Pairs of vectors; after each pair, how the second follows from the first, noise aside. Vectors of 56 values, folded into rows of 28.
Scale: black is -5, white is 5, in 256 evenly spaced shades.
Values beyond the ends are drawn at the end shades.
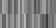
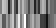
scaled up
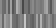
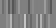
partly zeroed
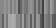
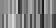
scaled up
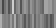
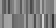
reversed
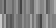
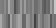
reversed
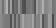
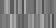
sign-scrambled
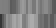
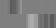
partly zeroed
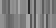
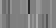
partly zeroed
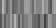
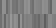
shrunk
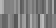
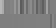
partly zeroed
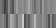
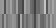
shuffled
